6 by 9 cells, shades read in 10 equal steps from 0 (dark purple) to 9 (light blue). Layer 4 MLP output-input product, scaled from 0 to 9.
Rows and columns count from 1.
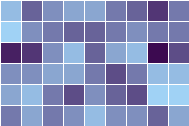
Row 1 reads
8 4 6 7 7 5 4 2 5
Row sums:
48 49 39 55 54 54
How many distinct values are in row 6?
5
